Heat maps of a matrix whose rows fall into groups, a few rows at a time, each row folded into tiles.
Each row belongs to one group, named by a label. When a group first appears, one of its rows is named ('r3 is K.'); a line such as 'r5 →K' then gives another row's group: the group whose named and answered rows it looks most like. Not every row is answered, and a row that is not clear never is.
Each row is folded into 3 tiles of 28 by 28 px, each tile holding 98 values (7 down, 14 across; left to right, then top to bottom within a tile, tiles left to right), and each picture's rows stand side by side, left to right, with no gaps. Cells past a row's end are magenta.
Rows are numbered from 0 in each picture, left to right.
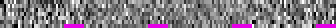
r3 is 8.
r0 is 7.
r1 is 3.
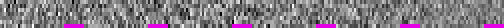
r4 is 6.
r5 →3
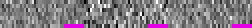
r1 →7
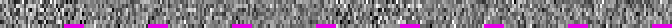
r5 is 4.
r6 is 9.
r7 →7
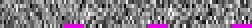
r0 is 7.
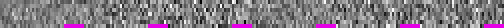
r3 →7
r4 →8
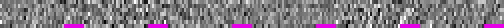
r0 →4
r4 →4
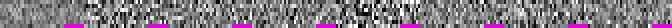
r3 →4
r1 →8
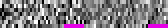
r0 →3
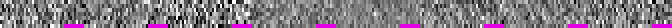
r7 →8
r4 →7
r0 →8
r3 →3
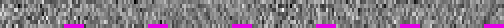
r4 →6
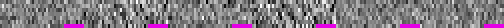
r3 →7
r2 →6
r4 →6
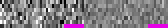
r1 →3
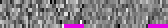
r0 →9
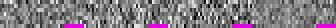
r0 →8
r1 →8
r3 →4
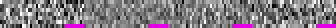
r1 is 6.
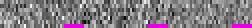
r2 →3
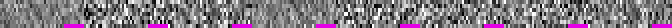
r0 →7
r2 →8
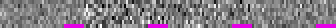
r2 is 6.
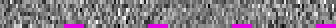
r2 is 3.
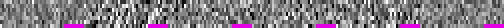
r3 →6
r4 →8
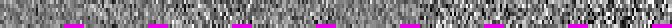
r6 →3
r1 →6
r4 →6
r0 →8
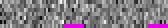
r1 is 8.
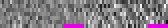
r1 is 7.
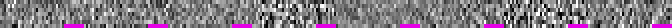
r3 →9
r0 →7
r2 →3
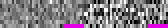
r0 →8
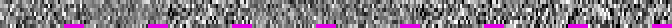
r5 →3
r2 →3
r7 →6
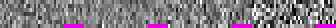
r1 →7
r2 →8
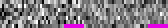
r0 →3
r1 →6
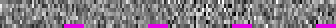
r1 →9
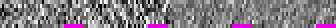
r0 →3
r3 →4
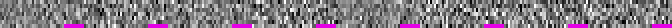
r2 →9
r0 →6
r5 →9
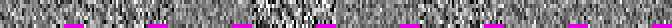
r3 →7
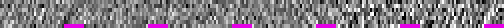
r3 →6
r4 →9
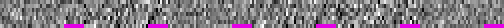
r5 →3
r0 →6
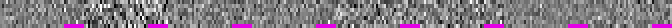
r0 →8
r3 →8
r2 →9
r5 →8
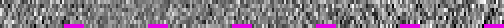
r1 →9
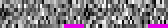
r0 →3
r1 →3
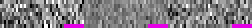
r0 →7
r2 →3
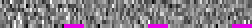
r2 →8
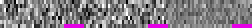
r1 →3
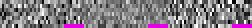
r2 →8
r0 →3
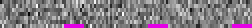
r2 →6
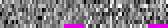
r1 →9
